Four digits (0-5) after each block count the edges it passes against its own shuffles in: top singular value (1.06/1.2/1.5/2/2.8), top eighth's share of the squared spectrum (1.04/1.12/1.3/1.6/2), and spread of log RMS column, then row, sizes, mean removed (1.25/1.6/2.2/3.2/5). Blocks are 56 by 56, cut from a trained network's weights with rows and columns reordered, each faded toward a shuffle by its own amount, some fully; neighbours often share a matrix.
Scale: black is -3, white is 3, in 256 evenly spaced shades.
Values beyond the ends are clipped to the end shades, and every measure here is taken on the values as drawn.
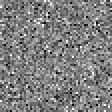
0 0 0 0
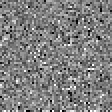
2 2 1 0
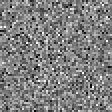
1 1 0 0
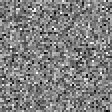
0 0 0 0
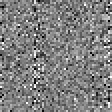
2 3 3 0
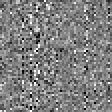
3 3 3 1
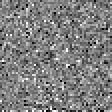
2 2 0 1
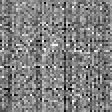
3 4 1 3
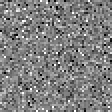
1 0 0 0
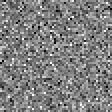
0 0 0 0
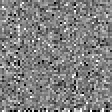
2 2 1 1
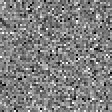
0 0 1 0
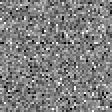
1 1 0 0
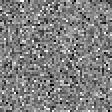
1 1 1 0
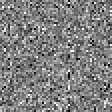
2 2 2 0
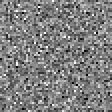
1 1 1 0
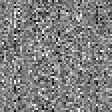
2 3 3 0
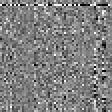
4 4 3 2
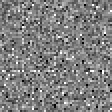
1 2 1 1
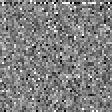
2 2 1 1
